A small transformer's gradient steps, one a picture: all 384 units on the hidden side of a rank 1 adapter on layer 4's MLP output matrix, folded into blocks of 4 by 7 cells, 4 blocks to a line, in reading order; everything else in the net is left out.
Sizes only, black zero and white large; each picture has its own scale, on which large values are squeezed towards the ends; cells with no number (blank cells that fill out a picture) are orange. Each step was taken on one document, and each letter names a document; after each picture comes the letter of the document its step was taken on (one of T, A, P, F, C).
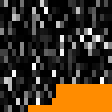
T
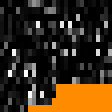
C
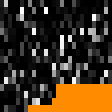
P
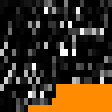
C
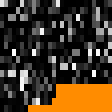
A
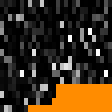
P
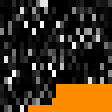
T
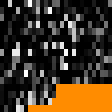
C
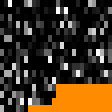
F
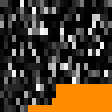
P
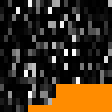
C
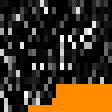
T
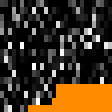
T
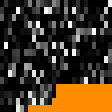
C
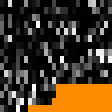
F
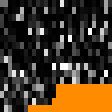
P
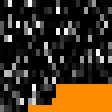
F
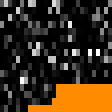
A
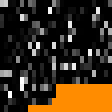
A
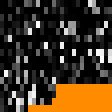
F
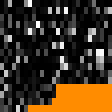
F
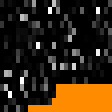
A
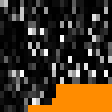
P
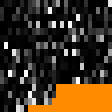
C
